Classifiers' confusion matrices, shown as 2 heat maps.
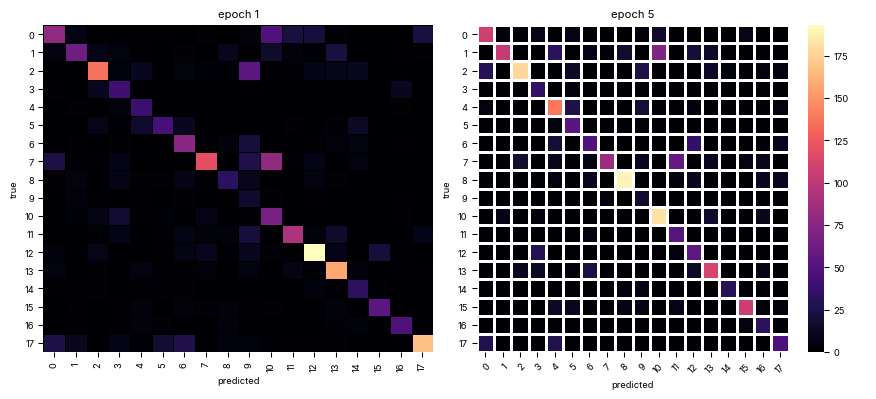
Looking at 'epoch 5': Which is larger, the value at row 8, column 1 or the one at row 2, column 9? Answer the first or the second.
the second
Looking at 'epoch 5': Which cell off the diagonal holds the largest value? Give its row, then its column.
1, 10
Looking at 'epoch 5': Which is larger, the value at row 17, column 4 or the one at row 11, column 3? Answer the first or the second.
the first
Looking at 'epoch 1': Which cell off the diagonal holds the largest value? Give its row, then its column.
7, 10
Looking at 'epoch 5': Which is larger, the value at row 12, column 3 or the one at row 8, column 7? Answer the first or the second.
the first
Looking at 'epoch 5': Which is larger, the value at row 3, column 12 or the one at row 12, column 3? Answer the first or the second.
the second
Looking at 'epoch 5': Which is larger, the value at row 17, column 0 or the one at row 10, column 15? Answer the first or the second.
the first
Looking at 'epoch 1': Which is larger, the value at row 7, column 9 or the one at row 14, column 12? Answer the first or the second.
the first
